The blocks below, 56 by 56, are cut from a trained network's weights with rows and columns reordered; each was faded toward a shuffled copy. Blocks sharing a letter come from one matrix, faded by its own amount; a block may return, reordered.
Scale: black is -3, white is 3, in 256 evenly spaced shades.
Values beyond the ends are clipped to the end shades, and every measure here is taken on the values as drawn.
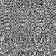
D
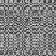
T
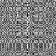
T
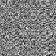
D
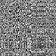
D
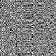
D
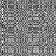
T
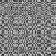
T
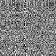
D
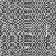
T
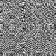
D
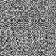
D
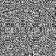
D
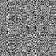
D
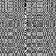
T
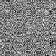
D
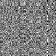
D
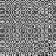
T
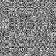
D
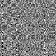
D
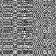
T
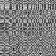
T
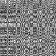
T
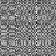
T
